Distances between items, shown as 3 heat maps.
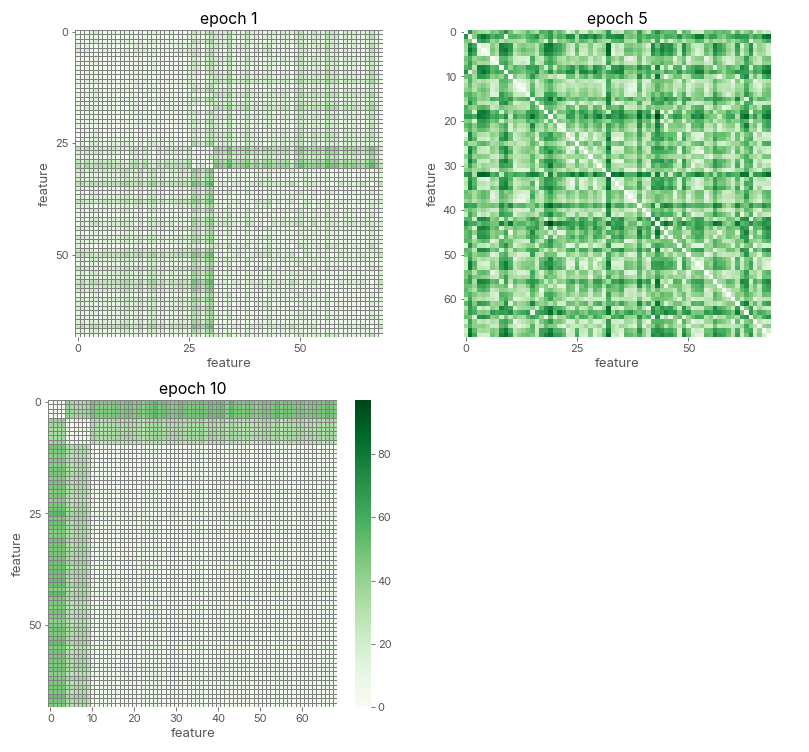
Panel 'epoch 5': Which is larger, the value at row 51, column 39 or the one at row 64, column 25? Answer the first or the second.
the first
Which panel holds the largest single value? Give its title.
epoch 5
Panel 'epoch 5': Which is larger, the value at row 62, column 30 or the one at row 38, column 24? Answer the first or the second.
the second
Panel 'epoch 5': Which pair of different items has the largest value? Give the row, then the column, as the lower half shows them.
43, 19
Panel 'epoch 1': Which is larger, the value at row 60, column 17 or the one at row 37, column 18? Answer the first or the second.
the first
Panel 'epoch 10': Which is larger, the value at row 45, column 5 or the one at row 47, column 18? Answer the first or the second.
the first
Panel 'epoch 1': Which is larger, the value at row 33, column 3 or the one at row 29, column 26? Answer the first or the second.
the first
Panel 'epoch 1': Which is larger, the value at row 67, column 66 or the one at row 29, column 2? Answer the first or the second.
the second
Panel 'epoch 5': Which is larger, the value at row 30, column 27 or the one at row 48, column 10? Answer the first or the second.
the second
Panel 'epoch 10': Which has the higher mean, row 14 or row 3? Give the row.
3
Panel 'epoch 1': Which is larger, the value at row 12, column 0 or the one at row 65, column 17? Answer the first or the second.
the second
